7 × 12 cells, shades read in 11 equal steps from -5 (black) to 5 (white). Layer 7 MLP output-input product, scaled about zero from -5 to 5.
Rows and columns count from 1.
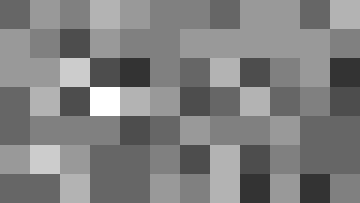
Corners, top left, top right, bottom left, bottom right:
-1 2 -1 0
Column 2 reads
1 0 1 2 0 3 -1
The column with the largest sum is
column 2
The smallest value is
-3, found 4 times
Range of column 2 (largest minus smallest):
4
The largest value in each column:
1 3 3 5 2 1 1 2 2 1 1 2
